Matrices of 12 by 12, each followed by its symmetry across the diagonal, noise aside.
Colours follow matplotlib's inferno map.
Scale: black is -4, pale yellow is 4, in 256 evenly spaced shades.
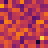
antisymmetric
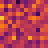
antisymmetric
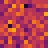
neither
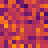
antisymmetric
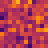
antisymmetric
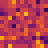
antisymmetric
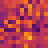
antisymmetric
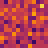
neither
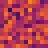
neither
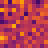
antisymmetric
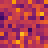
neither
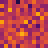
neither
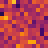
antisymmetric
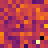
antisymmetric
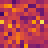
neither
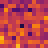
neither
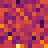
neither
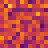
neither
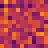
antisymmetric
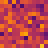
neither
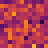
neither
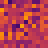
antisymmetric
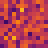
neither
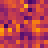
antisymmetric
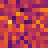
antisymmetric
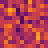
neither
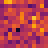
neither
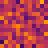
antisymmetric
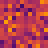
antisymmetric
